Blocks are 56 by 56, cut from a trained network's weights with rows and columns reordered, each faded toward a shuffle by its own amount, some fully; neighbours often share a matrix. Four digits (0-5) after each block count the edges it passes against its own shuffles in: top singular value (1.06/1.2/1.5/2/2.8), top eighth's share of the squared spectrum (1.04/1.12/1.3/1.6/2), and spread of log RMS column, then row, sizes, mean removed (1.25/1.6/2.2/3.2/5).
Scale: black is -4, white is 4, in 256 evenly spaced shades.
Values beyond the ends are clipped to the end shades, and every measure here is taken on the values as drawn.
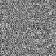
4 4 2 1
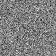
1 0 0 0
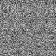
3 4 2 1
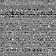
3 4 3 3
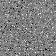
0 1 0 0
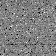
1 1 0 0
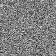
1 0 0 0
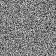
0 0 0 0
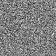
0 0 0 0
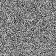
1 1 0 0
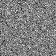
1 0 0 0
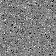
0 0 0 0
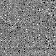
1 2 1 0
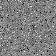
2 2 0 0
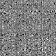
2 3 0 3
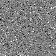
0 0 0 0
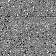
1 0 0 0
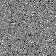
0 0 0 0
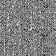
2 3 0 2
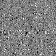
1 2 0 1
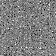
1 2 0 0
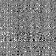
3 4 0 3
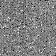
1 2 0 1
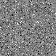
1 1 0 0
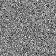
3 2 1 0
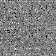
2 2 2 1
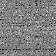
3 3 2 2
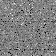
2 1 0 0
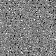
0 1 1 0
